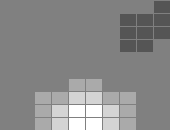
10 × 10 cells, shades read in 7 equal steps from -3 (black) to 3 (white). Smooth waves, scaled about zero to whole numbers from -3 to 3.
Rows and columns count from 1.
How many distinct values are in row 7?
2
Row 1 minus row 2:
0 0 0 0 0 0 0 1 1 0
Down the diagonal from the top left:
0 0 0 0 0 0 0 1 0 0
